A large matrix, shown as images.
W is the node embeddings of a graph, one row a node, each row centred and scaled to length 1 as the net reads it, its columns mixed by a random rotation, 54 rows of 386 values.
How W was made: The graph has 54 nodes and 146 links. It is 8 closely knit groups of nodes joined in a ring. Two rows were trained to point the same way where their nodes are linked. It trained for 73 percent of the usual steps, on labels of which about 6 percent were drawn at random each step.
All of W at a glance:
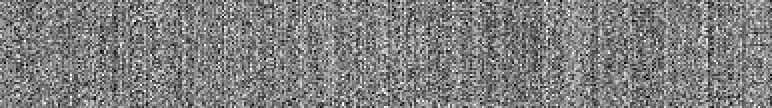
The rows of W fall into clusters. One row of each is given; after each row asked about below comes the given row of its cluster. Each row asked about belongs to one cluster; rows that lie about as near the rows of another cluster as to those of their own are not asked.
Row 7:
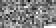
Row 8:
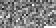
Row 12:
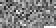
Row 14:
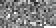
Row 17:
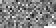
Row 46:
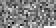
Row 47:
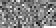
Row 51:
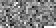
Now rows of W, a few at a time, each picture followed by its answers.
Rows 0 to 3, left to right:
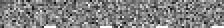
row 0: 7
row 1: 8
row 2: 46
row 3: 47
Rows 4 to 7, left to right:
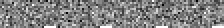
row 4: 51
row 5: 7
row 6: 17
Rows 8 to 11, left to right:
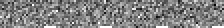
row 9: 47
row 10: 17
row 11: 12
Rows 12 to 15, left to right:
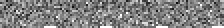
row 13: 8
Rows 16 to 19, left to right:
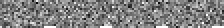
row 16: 14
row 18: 8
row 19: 46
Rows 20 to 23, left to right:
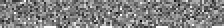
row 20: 14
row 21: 46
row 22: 14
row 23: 12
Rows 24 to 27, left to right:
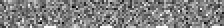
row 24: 46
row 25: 8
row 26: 8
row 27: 47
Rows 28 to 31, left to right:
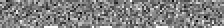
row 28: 12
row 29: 14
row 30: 47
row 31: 14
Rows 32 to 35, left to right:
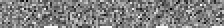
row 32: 17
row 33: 14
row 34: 17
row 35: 8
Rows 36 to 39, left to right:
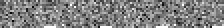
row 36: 7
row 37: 51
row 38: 17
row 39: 51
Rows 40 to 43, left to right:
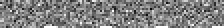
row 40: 12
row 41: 14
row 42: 47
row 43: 12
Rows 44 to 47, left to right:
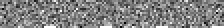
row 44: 8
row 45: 17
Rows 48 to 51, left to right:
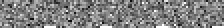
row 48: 51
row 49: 7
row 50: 8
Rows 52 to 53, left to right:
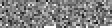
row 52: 51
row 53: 46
